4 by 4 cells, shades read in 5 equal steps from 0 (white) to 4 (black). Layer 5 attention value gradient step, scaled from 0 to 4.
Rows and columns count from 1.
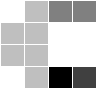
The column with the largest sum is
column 3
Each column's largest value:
1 1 4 3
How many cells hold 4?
1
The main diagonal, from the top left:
0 1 0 3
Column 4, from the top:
2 0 0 3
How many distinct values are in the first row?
3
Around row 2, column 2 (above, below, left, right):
1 1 1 0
